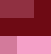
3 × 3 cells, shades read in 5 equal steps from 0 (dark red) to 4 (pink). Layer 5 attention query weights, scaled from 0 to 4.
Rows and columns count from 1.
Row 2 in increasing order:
0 0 0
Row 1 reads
1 1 0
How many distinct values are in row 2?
1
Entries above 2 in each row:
0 0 3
